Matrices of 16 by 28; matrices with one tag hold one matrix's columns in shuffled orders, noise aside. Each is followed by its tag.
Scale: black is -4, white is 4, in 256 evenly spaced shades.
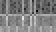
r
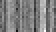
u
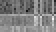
r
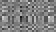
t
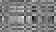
t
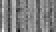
u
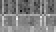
r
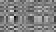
t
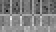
r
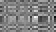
t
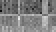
r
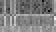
r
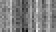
u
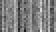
u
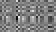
t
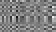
t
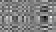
t
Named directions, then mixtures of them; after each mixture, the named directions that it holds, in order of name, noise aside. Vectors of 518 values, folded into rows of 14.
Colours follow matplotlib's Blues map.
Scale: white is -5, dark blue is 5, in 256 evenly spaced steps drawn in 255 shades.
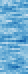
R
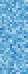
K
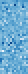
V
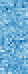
R, V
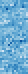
R, V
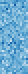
K, V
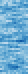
R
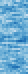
R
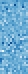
V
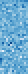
K, V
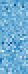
V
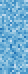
K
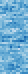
K, R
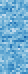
K, R
